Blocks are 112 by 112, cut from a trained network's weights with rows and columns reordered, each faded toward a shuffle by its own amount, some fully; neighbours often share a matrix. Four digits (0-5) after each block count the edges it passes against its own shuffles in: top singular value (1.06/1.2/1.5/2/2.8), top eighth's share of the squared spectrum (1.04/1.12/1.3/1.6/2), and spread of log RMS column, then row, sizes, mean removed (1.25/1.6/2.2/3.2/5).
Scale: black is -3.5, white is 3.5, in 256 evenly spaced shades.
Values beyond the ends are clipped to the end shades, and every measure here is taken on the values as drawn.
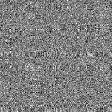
4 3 2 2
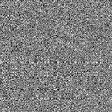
4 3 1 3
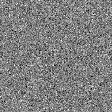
3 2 1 1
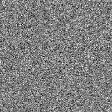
3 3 1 1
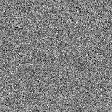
3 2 1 1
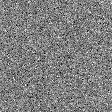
1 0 0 0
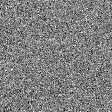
0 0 0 0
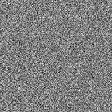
4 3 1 1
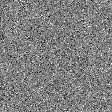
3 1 0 0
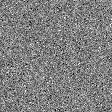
0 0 0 0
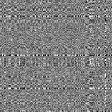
5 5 3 4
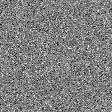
1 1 0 0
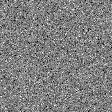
0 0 0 0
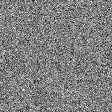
1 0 0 0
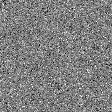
0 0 0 0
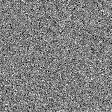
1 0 0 0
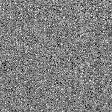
2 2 0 1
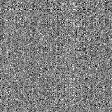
3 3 1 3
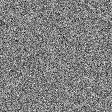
1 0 0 0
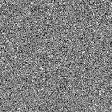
2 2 1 1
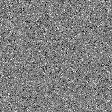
2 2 0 0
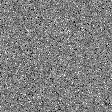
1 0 0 0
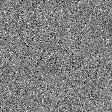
1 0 0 0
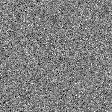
1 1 0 1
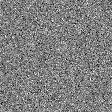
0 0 0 0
